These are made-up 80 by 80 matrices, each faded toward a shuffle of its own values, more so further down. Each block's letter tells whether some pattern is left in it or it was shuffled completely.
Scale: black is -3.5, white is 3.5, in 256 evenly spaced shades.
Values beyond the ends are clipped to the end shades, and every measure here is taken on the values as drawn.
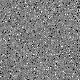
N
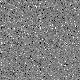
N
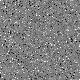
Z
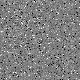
N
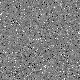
Z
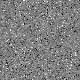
Z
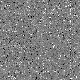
N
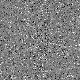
N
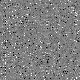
N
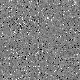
N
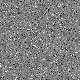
Z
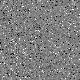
N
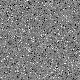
Z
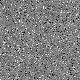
Z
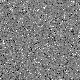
Z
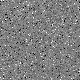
Z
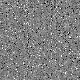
N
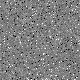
Z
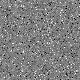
Z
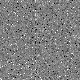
N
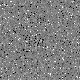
N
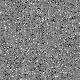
Z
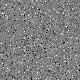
N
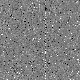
N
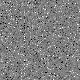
N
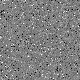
Z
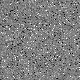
N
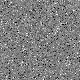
Z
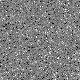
N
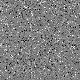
N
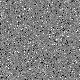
Z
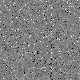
N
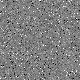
Z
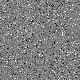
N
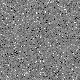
Z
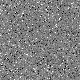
Z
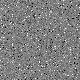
Z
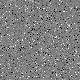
Z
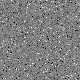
Z
